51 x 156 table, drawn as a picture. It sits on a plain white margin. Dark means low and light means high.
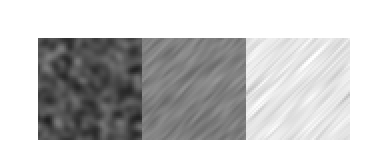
It is made of 1 by 3 panels. Panel 1,1: low, blotchy. Panel 1,2: middling, slanting up to the right, faint in contrast. Panel 1,3: very high, slanting up to the right, faint in contrast.
